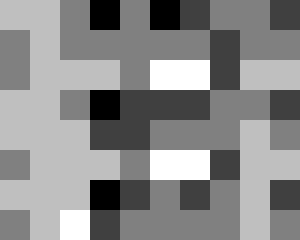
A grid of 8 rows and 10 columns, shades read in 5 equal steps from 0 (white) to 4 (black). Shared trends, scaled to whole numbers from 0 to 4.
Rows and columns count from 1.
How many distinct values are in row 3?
4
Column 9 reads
2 2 1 2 1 1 1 1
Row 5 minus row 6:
-1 0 0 2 1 2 2 -1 0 1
